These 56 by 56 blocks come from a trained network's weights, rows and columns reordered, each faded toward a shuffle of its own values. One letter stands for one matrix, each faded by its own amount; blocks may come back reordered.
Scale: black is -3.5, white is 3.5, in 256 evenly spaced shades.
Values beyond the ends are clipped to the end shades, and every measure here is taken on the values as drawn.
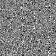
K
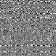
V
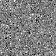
K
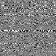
V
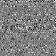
V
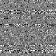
V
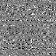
V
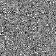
K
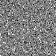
K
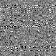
V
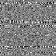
V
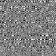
V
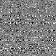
V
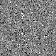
K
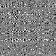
V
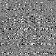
V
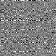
V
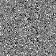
K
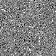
K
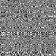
V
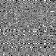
V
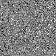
K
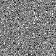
K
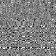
V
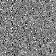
K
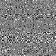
V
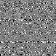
V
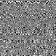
V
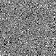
K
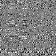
V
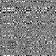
V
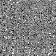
K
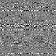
V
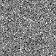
K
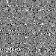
V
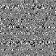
V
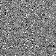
K
